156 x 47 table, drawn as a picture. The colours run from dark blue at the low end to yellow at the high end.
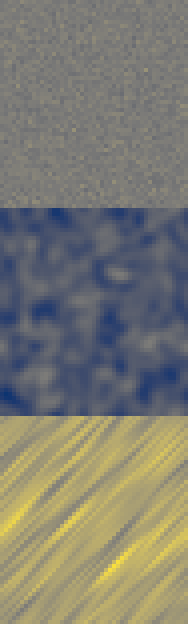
It is made of 3 by 1 panels. Panel 1,1: middling, fine-grained, faint in contrast. Panel 2,1: low, blotchy. Panel 3,1: high, slanting up to the right.
